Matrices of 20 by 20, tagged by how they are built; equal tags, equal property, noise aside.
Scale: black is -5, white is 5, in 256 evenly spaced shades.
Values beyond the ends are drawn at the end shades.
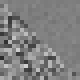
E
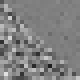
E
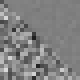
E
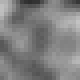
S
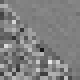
E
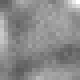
S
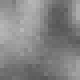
S
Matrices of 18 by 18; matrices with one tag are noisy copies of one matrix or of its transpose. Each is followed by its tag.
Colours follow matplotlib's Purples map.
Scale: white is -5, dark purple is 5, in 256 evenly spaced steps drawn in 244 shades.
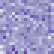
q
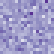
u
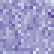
q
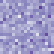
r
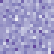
r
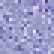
u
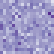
q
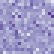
q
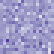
r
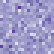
u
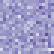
r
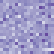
r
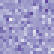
u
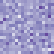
r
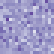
u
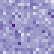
q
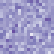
u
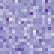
u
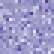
u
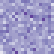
q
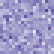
u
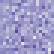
r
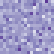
u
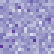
u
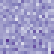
r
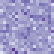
q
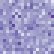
q
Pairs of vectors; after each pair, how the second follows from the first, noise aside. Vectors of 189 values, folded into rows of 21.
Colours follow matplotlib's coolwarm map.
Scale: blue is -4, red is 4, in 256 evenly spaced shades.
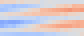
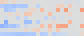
partly zeroed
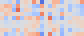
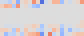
partly zeroed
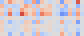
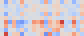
reversed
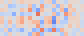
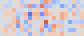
reversed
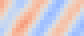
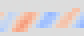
partly zeroed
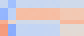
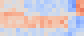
reversed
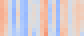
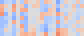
sign-scrambled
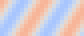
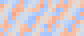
sign-scrambled
